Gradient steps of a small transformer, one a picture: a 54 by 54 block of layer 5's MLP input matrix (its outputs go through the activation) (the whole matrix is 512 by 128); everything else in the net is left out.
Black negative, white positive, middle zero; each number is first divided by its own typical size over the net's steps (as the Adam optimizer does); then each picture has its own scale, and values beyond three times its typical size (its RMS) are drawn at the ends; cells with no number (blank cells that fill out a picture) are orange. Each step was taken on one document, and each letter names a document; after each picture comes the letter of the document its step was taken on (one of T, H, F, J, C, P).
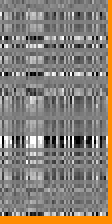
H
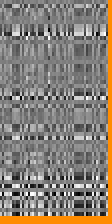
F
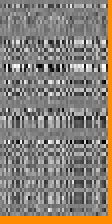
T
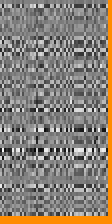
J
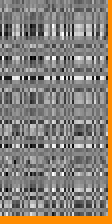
F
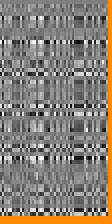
J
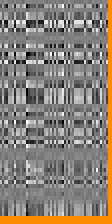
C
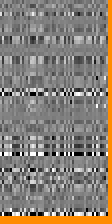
H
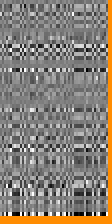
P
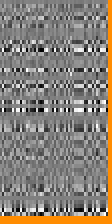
J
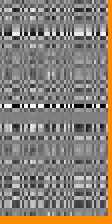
F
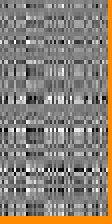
C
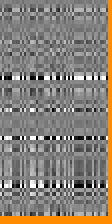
P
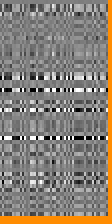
P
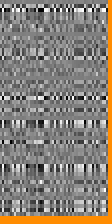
J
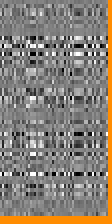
H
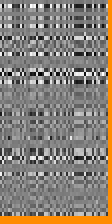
J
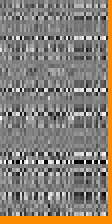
T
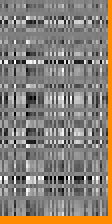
C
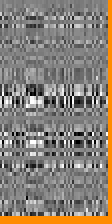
H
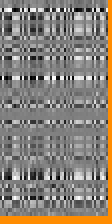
F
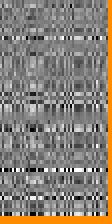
H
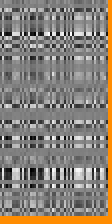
F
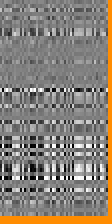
F
